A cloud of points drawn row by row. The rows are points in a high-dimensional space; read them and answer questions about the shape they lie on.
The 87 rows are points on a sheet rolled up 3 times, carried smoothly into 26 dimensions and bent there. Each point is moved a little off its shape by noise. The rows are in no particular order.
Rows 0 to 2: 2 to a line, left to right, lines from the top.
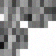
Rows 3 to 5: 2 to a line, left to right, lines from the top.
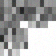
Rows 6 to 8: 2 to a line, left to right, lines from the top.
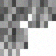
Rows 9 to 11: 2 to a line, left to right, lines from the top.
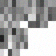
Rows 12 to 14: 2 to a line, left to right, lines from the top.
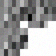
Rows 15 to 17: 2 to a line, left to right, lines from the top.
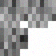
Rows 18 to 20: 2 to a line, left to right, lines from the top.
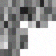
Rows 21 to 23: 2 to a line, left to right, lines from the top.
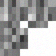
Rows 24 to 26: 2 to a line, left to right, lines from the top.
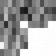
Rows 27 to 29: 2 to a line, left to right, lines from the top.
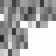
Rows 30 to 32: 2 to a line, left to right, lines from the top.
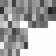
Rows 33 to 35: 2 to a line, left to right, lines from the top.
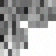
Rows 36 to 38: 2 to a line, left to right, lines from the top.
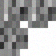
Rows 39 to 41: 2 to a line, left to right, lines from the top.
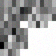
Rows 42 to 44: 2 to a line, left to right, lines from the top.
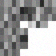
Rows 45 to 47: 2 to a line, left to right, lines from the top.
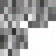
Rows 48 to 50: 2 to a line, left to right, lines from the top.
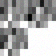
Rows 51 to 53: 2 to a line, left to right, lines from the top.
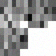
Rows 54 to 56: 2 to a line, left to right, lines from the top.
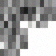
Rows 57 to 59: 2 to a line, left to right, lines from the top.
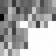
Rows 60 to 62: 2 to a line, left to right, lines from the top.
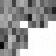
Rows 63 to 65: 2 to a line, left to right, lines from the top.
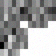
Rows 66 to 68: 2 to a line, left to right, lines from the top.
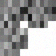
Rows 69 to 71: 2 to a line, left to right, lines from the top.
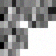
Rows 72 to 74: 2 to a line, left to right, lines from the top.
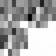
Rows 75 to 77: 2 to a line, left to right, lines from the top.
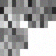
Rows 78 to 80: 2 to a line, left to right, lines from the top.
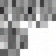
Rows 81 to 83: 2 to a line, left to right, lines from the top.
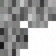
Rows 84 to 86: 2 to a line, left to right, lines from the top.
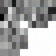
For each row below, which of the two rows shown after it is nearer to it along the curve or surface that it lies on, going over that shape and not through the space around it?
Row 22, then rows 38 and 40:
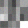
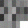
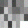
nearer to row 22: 40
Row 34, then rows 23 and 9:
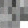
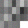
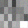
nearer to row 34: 23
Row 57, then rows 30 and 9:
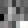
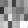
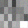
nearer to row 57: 30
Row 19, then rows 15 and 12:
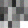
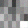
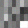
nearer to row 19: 12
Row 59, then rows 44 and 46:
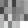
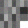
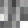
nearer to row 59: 46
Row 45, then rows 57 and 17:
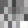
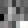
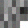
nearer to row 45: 17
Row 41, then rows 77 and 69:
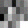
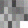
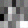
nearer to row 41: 69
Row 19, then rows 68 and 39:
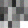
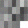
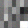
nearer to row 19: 39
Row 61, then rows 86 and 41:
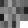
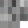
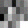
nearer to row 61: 41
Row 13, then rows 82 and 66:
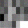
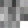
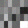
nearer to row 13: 66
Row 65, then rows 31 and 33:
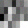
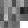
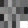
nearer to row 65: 33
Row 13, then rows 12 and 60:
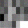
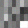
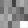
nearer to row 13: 12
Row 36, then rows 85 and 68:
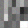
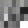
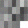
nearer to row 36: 68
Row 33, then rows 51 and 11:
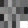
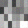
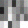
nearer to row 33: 11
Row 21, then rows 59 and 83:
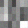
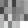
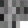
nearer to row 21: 59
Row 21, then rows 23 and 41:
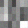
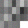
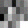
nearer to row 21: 23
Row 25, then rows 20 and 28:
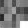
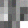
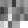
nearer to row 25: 28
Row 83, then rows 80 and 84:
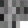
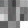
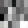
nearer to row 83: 84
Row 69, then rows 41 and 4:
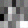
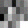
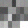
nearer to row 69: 41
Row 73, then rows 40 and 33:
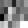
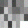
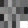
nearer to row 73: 33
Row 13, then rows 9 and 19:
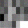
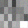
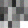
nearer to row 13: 19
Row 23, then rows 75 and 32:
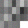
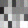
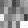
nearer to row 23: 32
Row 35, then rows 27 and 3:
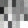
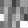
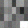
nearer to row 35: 27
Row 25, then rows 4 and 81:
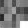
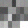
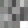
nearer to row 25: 4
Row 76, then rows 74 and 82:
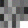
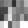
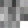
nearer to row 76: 74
